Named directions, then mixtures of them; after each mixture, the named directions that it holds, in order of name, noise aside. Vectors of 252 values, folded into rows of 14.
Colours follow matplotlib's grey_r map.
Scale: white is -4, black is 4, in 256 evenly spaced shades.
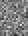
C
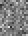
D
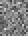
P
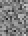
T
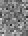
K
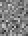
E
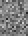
C, E, T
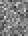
C, P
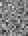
E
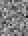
C, K, P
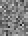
C, D, P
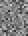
D, E, T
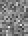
C, D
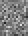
C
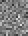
C, P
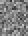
K, P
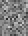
C, T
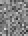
P, T
